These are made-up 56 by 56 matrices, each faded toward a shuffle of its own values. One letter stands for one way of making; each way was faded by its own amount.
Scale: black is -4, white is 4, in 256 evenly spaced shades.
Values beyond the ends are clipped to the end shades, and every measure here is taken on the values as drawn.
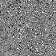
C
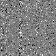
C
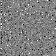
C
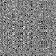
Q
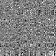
Q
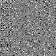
C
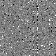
C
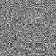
Q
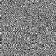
Q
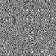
Q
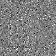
C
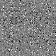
C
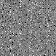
C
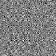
Q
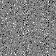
C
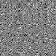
Q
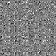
Q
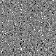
C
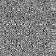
Q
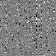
C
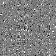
C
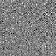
Q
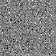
C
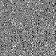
Q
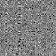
Q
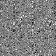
C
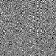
Q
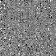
C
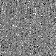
C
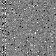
C
